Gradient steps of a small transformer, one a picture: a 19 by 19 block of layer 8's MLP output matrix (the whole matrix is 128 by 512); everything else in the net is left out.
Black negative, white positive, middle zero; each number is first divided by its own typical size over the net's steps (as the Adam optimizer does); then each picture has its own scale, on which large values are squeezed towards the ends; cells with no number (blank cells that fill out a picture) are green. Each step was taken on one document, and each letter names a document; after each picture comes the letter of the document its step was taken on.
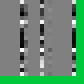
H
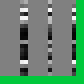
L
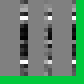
L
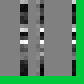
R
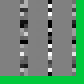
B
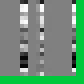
R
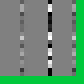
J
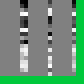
B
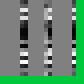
L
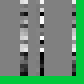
R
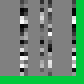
H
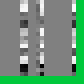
R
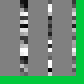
B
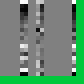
R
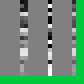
B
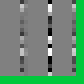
J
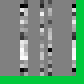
H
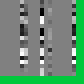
H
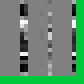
H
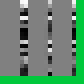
L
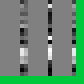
J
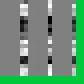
B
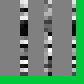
L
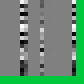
H
